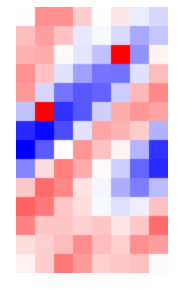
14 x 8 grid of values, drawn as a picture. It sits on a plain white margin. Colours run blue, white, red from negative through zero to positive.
The middle left is the ninth with the lowest average. The bottom middle is the calmest part. Two lone cells stand out, each far higher than its neighbours. The grain runs diagonally up to the right. Values change most from cell to cell in the middle left.
